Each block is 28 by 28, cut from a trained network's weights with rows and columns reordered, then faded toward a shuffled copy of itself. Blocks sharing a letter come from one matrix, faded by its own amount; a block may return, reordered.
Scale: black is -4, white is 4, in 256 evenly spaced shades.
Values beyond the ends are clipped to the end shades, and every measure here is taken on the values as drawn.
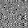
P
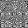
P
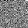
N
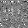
P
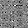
P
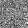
N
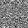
N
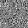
P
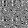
P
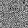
P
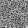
N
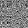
P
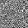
P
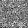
N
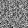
N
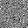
P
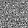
N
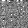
P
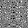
P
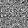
N
